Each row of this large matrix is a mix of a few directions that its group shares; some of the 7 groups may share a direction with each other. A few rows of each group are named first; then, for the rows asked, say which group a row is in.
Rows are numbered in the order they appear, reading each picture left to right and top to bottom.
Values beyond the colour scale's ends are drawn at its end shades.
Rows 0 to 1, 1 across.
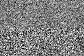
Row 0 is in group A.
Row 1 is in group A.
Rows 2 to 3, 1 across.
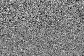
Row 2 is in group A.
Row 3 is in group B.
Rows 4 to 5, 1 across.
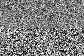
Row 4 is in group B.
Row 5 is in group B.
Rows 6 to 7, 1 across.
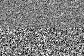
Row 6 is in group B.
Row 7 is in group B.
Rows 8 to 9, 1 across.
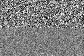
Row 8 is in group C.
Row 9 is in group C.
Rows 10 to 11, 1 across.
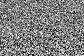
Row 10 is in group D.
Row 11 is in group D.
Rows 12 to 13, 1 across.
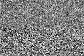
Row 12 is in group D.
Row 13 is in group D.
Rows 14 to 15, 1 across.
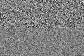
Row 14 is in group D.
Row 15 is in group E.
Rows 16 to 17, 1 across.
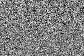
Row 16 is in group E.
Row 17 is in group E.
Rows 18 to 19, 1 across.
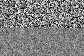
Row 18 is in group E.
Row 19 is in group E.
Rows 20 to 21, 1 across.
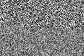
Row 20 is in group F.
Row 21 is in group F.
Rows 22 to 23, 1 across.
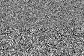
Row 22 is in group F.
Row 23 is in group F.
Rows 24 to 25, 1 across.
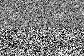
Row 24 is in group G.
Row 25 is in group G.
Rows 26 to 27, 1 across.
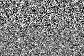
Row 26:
E
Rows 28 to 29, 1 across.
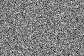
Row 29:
E
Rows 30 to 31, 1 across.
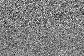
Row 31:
G
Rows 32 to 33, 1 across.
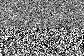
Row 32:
G
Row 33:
C
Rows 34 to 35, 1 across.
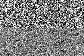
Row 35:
A
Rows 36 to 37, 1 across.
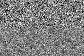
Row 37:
E
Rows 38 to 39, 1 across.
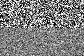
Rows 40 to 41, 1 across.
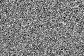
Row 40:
E
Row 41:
F
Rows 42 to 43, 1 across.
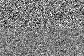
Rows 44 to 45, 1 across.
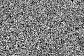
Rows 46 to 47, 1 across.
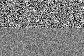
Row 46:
E
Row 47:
F
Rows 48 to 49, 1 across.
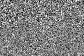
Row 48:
A
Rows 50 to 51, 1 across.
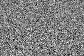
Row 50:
E
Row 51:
E
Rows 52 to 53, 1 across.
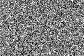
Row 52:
F
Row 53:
E
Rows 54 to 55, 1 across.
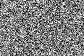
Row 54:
D
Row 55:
E
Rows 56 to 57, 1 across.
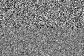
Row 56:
C
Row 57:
F
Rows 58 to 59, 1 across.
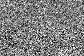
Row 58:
A
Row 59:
G
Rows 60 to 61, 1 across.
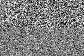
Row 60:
G
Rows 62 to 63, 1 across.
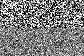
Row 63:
G
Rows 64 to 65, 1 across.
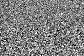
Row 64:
F
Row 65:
E
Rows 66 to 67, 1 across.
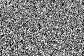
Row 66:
B
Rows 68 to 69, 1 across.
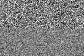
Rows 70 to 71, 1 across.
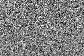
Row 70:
C
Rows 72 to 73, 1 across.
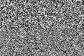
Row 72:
A
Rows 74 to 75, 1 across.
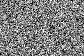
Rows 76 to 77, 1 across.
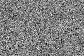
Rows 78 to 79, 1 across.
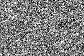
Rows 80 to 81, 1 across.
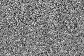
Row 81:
F
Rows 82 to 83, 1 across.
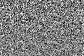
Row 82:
A
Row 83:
B
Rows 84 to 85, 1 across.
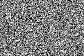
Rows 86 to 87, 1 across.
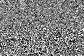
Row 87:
D
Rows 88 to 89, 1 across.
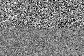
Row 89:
D
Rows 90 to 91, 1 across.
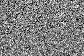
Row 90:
F
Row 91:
F
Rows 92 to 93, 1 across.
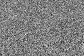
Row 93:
C
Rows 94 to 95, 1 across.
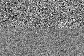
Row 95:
G
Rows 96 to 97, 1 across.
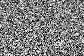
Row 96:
E
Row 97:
G
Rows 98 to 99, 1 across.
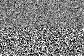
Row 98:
C
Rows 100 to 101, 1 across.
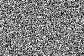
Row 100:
B
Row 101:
B
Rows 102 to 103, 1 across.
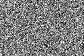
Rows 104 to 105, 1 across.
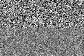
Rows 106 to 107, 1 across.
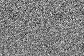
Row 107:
C
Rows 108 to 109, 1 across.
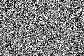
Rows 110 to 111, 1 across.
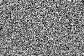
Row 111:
B
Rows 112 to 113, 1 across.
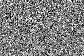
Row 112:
B
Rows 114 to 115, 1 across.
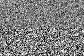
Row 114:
A
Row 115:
E
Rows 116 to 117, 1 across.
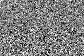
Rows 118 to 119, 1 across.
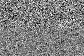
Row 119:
A
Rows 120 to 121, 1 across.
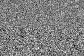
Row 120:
A
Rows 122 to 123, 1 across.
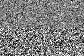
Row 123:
G
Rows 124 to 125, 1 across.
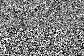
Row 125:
E
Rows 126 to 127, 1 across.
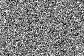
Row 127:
F
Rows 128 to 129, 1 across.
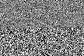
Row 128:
D
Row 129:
F
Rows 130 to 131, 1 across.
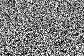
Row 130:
E
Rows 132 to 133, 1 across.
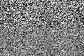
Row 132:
A
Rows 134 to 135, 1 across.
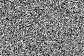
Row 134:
D
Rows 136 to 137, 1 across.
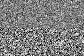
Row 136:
A
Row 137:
G
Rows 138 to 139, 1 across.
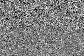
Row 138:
D
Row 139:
A
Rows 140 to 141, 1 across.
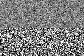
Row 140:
E
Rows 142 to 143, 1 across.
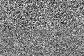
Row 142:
A
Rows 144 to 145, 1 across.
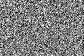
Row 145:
C
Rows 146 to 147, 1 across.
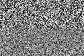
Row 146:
C
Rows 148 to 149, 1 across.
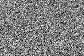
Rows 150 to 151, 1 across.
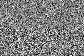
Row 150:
B
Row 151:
E
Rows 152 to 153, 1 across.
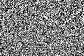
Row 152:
C
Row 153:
B
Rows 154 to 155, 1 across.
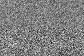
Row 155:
G
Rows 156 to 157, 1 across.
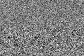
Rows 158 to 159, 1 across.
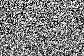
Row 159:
F
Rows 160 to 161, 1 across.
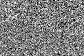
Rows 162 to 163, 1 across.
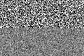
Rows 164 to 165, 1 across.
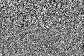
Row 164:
F
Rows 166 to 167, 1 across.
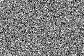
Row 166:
B
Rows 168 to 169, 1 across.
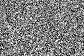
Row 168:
B
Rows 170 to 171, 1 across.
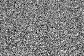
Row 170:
C
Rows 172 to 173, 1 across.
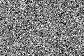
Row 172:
E
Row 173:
D
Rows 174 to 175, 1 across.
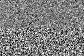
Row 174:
E
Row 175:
A
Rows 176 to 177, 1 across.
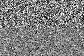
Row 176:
C
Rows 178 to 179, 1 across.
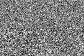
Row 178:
E
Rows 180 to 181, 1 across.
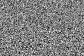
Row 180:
F
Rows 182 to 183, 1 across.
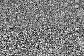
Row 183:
A
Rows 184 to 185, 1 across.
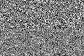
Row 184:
D
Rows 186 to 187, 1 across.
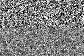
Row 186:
C
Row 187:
E
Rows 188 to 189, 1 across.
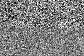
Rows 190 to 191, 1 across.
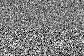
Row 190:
A
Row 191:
G
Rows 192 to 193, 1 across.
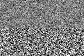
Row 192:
D
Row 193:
F
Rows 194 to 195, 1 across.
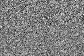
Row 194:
C
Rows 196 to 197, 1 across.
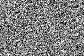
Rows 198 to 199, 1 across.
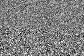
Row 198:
C
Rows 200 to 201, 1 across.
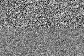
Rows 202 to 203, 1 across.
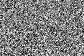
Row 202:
C
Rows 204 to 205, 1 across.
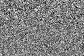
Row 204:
D
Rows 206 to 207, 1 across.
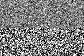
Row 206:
F
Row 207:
B
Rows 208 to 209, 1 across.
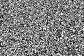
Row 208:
F
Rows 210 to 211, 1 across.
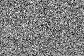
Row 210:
F
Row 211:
D
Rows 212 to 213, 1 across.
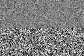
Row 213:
F
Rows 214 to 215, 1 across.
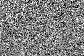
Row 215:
D
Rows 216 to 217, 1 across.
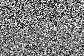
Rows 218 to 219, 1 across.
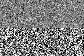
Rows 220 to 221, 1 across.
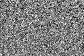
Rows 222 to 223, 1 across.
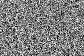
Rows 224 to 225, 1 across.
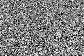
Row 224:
F
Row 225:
D
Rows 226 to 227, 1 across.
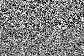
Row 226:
D
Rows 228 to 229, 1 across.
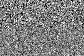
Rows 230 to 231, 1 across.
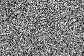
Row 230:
G
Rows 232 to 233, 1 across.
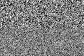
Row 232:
A
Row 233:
G
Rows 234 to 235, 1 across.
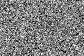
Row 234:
A
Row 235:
E
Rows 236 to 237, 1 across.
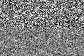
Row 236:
D
